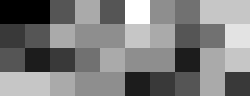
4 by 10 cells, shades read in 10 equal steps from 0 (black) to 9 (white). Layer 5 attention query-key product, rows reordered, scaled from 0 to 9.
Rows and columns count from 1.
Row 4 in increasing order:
1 2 2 3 5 5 6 6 7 7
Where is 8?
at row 2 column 10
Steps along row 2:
up up down same up down down up up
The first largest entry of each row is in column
6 10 10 1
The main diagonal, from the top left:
0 3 2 5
